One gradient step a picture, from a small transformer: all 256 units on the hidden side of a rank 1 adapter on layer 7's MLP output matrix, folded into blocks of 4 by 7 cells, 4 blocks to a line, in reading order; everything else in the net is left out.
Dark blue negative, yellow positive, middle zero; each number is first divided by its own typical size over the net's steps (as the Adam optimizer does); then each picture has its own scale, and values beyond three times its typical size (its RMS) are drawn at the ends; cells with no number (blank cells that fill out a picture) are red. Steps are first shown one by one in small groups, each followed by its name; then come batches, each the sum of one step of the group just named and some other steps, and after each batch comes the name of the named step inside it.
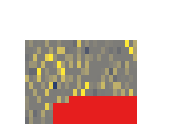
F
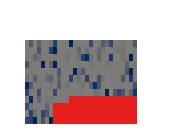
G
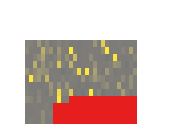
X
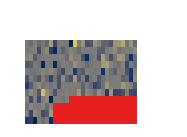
G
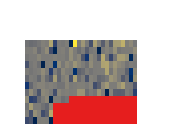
G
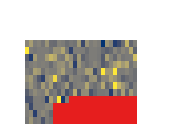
F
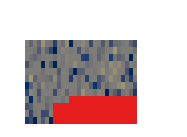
G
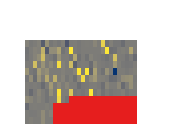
X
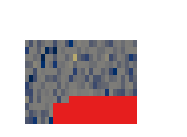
G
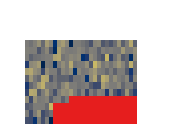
G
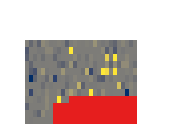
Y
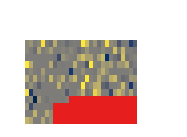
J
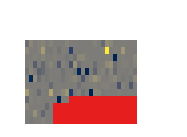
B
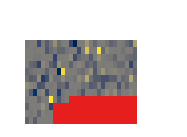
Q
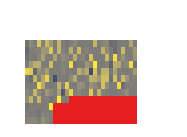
Y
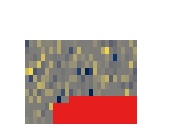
B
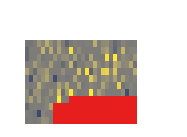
Y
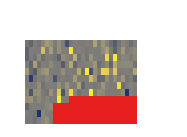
Y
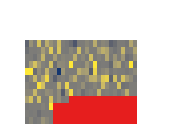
Q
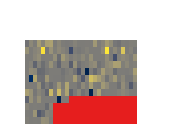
B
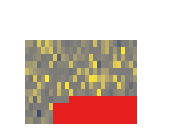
J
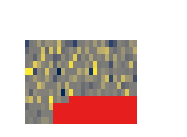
Q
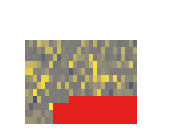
J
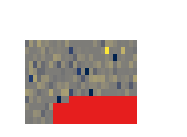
B
